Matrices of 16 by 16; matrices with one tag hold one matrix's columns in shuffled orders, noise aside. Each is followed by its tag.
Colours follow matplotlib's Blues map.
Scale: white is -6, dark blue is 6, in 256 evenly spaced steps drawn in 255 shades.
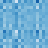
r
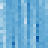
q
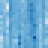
q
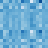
r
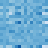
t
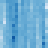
q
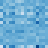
t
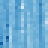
q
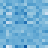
t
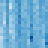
q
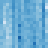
q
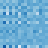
t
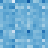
r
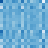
r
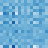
t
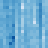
q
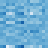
t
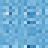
t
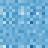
t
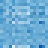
t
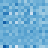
t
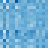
r
